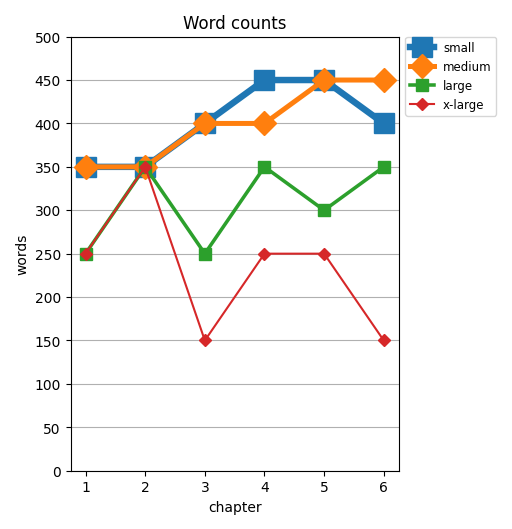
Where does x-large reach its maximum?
2
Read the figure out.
Title: Word counts
x-axis: chapter, ticks 1 2 3 4 5 6
y-axis: words, ticks 0 50 100 150 200 250 300 350 400 450 500
Legend: small, medium, large, x-large
Values:
small: 350 350 400 450 450 400
medium: 350 350 400 400 450 450
large: 250 350 250 350 300 350
x-large: 250 350 150 250 250 150
